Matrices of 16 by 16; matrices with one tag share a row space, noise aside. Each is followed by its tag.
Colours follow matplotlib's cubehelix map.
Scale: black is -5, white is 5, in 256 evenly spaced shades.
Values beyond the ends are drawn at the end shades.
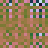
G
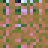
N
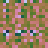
N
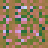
N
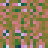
N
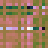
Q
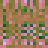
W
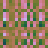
W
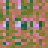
N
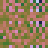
G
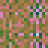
G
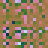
N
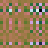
G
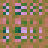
N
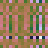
G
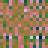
G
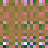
W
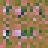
N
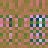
G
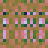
W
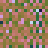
G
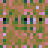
W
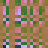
N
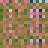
G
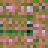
Q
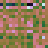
Q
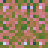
W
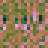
W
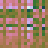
Q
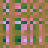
N
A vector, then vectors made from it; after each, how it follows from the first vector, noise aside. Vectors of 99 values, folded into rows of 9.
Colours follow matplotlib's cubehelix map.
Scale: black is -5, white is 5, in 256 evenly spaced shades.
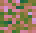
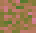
shrunk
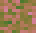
shrunk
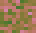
shrunk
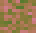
shrunk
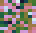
scaled up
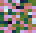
scaled up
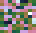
scaled up
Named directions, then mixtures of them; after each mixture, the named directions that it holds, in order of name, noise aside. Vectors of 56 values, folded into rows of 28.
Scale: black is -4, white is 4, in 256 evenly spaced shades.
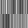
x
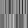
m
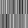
m, x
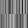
m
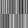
m, x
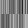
m, x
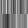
m, x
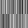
m, x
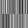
m, x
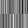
m, x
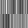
x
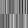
m, x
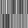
x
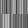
x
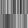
m, x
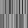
m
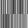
x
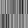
m, x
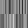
m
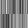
x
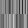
m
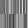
m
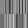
m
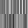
m
